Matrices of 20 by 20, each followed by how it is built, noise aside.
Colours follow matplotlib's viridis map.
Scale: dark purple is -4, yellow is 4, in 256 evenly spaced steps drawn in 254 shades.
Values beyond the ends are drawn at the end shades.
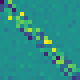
banded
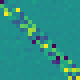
banded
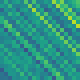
Toeplitz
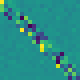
banded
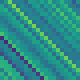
Toeplitz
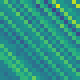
Toeplitz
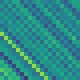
Toeplitz
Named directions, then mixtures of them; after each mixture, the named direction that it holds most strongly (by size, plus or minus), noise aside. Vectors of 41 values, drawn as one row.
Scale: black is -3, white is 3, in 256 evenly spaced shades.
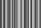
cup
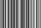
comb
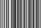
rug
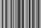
cup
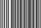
rug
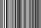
comb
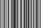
rug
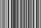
rug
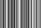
comb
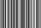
comb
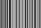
rug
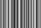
comb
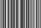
comb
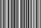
comb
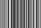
rug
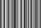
cup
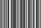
rug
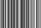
comb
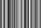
cup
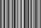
cup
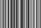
comb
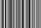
cup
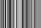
rug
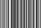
rug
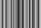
cup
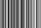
comb
